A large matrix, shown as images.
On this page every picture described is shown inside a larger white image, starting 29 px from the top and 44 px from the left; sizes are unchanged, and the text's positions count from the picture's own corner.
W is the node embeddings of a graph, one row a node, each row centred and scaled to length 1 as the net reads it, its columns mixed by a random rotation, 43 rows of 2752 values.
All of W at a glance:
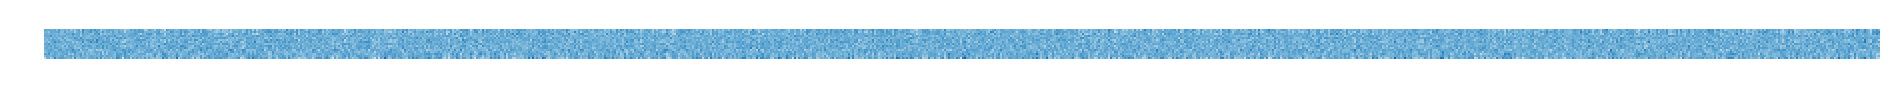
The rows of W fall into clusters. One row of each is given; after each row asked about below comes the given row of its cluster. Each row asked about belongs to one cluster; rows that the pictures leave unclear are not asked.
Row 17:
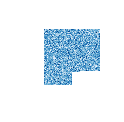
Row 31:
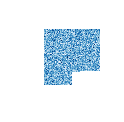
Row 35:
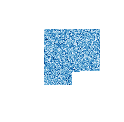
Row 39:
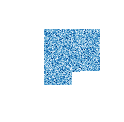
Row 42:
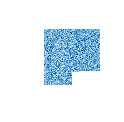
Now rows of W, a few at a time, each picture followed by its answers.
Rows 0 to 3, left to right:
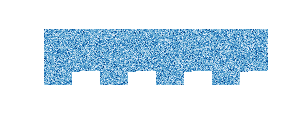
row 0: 17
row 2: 35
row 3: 39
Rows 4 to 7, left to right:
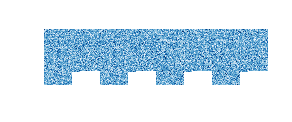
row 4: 17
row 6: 35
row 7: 35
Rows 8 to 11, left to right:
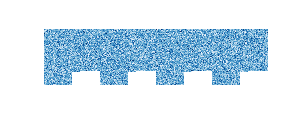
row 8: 17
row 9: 35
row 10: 17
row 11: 31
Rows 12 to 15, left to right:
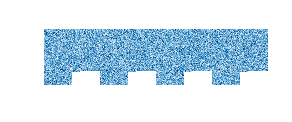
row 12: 39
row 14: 42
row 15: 17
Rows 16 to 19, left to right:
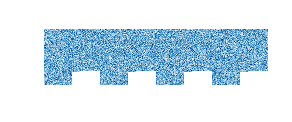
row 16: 42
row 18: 17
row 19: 31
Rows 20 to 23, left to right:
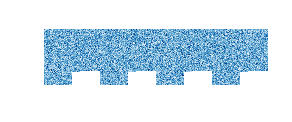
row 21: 31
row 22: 42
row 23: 39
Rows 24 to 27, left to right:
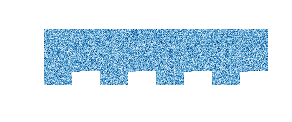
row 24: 17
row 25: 31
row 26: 17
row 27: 17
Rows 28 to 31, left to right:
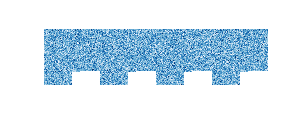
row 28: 31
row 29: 39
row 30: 35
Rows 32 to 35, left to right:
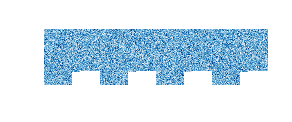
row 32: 35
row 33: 31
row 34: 42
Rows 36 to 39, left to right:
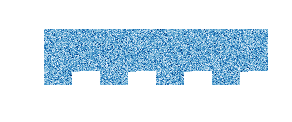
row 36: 42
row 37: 39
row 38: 42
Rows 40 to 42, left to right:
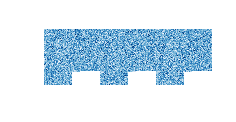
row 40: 31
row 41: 42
